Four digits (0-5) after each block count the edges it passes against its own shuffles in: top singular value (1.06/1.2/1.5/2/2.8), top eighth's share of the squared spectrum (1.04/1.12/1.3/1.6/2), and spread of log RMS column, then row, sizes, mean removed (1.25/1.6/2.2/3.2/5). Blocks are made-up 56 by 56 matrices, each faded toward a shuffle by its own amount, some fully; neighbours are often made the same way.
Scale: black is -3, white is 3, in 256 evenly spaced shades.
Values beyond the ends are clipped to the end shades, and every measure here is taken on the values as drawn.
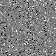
2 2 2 0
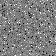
1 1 0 0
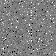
2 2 0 0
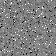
0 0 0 0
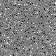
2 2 0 0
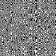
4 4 3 2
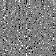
3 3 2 0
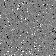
0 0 0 0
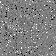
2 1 0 0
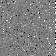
3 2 1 0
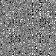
3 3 2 1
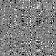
4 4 2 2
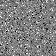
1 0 0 0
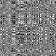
4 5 3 3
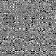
4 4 2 3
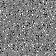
1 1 0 0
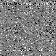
3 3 0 2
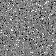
1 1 0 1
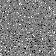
2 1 0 0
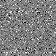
3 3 0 2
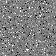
1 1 0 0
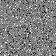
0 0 0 0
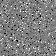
0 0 0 0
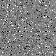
3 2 0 1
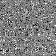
3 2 0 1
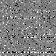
3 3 0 2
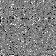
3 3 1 1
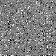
3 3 1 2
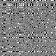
4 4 2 3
